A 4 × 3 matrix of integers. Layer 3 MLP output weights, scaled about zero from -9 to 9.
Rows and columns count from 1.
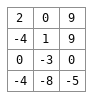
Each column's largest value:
2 1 9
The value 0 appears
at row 1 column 2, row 3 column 1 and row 3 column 3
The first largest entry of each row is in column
3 3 1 1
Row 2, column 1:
-4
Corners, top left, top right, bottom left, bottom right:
2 9 -4 -5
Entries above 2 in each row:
1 1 0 0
